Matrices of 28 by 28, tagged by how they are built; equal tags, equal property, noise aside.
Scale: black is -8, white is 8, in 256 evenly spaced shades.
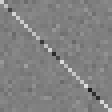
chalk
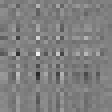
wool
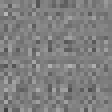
wool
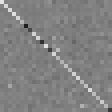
chalk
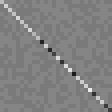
chalk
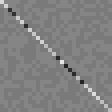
chalk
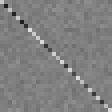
chalk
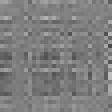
wool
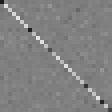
chalk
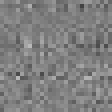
wool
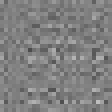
wool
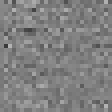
wool
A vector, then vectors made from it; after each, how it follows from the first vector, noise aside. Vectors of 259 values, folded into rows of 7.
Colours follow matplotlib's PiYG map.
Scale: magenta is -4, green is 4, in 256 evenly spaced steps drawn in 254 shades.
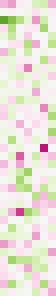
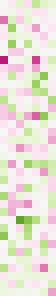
wrapped around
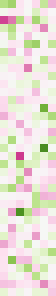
sign-scrambled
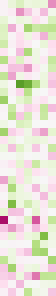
wrapped around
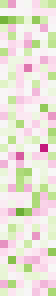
sign-scrambled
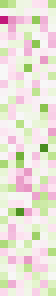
negated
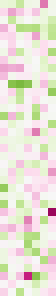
wrapped around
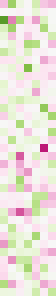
sign-scrambled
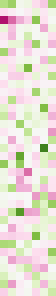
negated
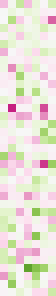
wrapped around
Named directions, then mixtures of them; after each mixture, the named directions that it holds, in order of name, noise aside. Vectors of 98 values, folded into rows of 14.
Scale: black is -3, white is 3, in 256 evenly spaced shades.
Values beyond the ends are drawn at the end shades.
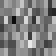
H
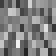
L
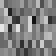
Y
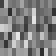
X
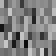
X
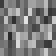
H, L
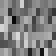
H, X, Y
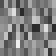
L, X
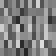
L, Y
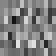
H, L, Y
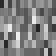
L, X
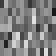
X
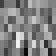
L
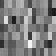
H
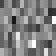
H, L, X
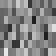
H, L, X
